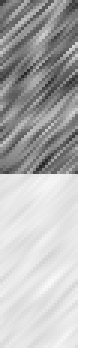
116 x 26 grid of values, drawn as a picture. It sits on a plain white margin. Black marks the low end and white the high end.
The table splits into 2 rows of 1 panel. Panel 1,1: middling, slanting up to the right, strong in contrast. Panel 2,1: very high, slanting up to the right, faint in contrast.
